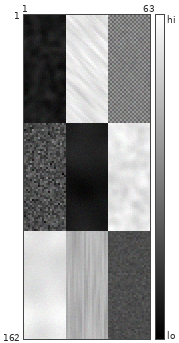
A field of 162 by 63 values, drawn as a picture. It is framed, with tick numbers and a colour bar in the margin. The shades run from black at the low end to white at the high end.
It is made of 3 by 3 panels. Panel 1,1: very low, blotchy, faint in contrast. Panel 1,2: very high, slanting down to the right, faint in contrast. Panel 1,3: middling, checkered. Panel 2,1: low, fine-grained. Panel 2,2: very low, smooth, faint in contrast. Panel 2,3: very high, blotchy, faint in contrast. Panel 3,1: very high, smooth, faint in contrast. Panel 3,2: high, streaked downward, faint in contrast. Panel 3,3: low, fine-grained, faint in contrast.
